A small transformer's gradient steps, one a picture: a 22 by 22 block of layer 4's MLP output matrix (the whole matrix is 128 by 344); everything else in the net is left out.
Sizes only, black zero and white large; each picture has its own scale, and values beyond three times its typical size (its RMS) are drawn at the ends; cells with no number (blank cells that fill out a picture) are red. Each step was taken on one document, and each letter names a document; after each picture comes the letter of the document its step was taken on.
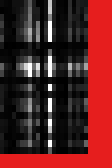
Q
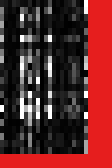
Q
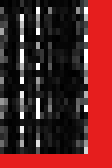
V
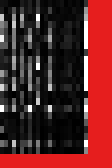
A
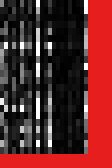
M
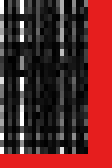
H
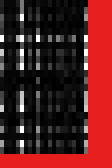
H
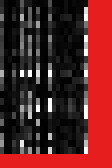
Q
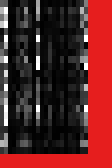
V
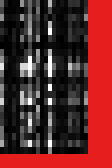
Q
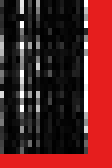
V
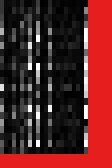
A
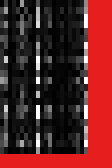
V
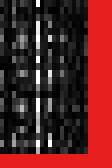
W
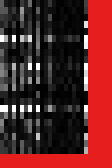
A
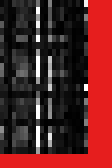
W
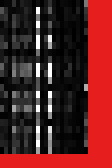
W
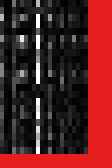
W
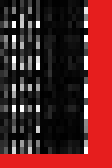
A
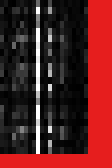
W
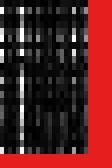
H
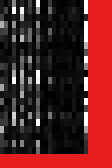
A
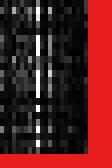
W
